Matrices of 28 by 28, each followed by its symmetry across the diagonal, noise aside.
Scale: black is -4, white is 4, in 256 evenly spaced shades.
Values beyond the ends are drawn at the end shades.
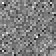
symmetric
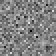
symmetric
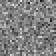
neither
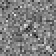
symmetric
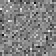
symmetric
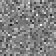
neither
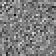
symmetric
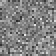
symmetric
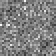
symmetric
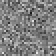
neither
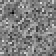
symmetric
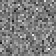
neither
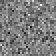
neither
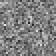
neither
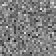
neither
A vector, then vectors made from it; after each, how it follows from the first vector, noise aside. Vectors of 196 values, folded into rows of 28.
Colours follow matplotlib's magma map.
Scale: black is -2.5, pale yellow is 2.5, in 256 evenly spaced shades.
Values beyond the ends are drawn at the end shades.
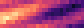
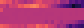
partly zeroed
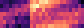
wrapped around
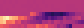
partly zeroed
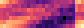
wrapped around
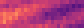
shrunk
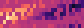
partly zeroed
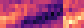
wrapped around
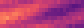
shrunk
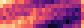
wrapped around
